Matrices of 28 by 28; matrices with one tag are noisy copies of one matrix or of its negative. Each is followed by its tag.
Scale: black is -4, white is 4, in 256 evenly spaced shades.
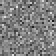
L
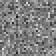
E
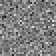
L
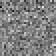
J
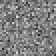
E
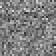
J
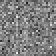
E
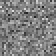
J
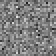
E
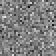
L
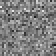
J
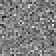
L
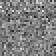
J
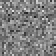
J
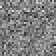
J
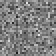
E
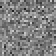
J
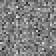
E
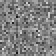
E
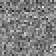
J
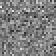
J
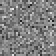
L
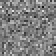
J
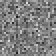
E
